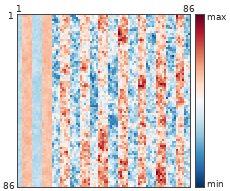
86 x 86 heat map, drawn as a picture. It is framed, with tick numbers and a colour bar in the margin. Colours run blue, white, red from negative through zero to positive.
The grain runs up and down. The left part is calmer, up to a seam about 20% of the way across. Upright stripes repeat 9 times across the table.
